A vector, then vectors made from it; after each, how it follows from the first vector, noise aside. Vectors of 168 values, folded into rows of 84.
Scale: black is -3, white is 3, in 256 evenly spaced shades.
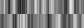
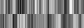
copied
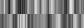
copied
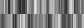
copied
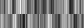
negated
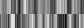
reversed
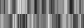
negated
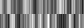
reversed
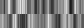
negated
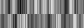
copied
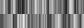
copied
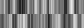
copied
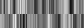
negated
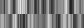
negated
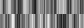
reversed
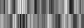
negated
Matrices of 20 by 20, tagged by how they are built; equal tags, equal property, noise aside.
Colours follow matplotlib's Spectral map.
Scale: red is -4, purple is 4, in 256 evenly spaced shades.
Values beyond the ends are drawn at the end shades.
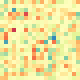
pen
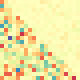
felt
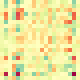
pen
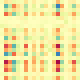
pen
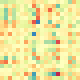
pen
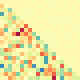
felt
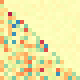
felt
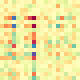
pen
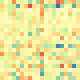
pen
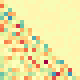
felt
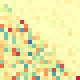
felt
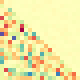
felt
